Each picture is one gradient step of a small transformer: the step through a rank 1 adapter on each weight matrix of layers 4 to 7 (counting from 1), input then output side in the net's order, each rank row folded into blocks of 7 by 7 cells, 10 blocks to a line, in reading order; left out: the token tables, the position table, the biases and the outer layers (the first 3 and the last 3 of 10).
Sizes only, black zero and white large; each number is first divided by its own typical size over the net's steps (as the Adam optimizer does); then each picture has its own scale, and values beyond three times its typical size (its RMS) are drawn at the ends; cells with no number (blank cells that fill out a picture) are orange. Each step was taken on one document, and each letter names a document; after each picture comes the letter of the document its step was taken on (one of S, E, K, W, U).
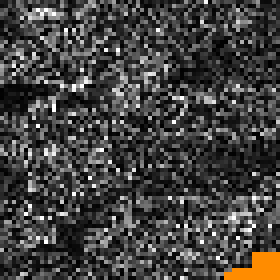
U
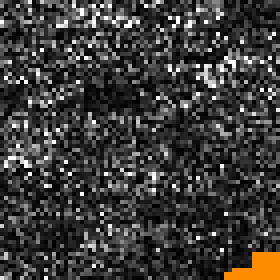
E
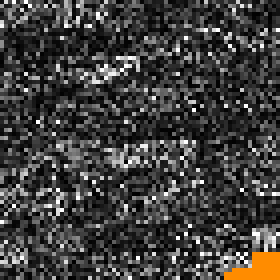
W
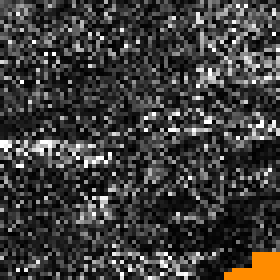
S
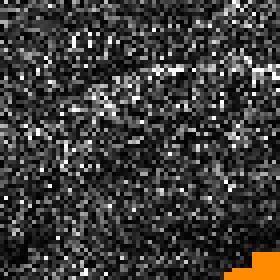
E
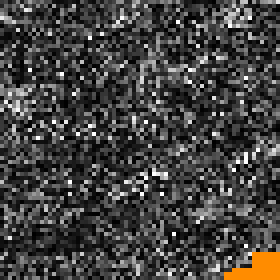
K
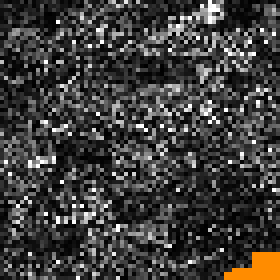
S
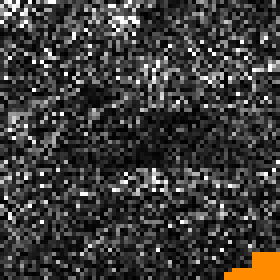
E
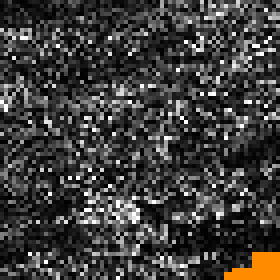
S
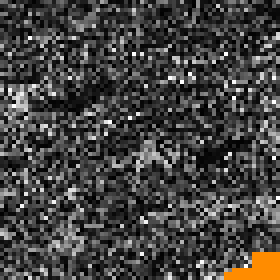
K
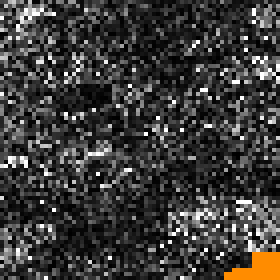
U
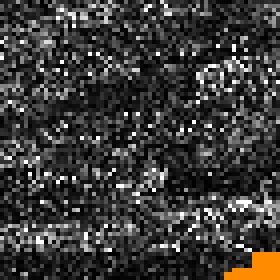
U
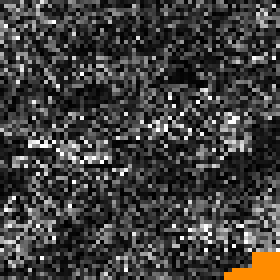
U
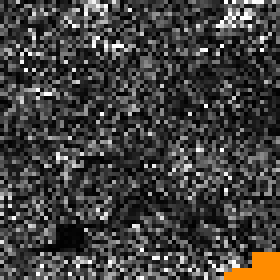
K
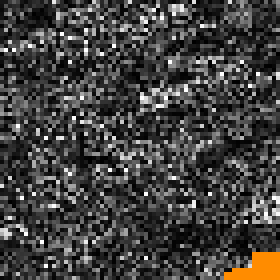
K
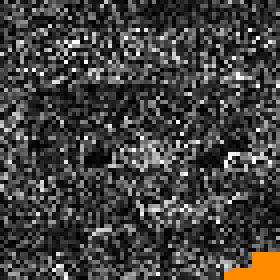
K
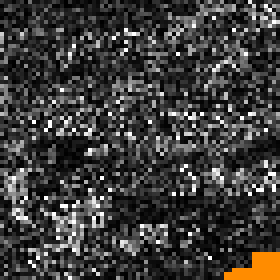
S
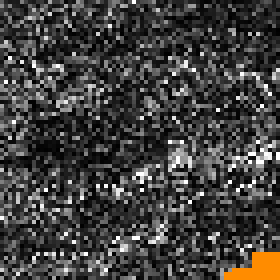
K
